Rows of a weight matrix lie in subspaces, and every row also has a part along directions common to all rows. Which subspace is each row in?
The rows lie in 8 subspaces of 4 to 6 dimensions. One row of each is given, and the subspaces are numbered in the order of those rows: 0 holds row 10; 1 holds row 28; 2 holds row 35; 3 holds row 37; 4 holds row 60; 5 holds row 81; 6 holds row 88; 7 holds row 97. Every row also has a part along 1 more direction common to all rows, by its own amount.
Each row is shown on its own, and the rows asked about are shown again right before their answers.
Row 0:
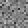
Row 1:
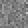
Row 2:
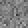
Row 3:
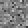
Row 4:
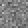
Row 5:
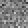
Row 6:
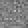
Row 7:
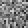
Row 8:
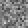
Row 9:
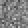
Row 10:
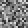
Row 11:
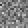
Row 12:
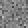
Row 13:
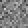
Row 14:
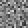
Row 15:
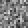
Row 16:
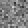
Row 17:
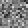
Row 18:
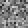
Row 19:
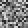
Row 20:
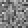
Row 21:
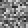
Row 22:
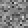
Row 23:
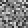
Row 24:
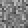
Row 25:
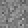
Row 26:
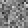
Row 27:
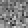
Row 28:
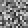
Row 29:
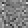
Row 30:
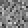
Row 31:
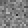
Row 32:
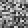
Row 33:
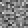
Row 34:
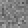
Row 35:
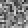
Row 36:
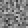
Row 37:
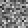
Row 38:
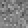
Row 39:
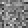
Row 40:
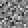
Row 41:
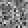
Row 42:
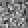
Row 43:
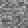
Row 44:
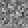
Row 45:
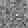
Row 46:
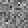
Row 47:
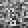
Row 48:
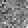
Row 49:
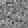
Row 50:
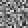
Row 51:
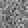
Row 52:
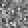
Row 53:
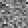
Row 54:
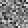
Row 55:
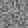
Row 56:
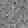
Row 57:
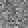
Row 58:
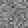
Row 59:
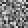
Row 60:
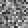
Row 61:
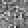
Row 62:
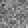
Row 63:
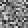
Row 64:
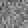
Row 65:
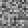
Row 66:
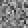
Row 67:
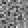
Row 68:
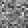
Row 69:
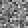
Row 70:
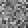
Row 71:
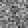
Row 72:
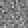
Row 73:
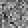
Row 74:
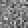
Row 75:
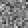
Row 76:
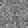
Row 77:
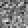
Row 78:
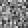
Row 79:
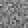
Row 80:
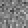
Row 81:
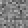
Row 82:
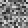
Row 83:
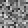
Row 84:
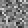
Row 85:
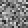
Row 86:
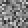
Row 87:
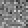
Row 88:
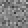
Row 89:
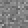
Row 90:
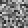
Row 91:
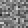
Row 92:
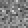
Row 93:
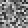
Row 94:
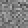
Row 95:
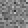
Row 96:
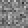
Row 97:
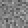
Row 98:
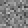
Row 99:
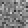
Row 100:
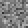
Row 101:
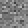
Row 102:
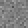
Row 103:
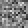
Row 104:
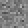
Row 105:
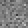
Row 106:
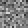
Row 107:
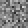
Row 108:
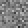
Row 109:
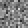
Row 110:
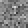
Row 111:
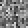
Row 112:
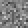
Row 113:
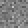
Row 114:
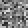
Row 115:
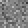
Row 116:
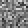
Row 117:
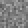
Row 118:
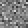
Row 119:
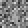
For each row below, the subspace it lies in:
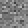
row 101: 5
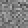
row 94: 7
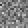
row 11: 4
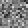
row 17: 7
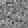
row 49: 4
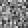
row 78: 2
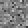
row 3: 3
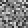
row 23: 1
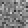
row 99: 5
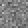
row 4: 4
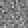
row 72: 3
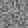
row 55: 3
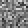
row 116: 7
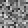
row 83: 6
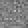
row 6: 5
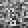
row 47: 4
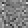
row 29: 2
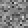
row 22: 3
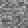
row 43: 7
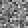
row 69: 5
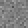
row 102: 3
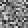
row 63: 4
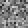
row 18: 6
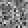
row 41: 1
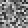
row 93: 2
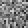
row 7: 7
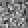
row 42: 0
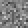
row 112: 1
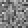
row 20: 2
